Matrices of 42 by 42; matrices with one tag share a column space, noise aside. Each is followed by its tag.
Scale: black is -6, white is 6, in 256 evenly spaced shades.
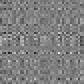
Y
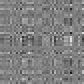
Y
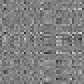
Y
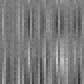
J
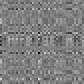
Y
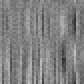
J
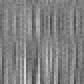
J
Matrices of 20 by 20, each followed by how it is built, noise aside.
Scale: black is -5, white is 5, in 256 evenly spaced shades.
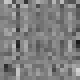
low rank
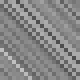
Toeplitz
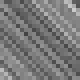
Toeplitz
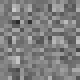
low rank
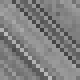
Toeplitz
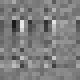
low rank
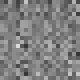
low rank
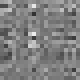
low rank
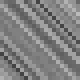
Toeplitz
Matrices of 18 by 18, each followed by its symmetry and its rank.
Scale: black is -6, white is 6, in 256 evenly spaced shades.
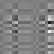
neither, rank one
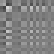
symmetric, rank one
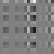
neither, rank one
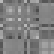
symmetric, rank two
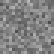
neither, full rank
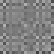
symmetric, rank two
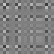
symmetric, rank one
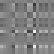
neither, rank one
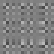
symmetric, rank one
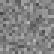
neither, full rank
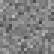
neither, full rank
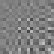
symmetric, rank two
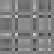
symmetric, rank one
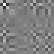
symmetric, rank two
